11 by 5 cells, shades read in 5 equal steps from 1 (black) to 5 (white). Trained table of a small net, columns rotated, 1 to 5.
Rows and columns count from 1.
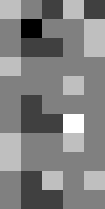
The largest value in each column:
4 3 4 5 4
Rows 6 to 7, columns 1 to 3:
3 2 3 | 3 2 2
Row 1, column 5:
2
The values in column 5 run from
2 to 4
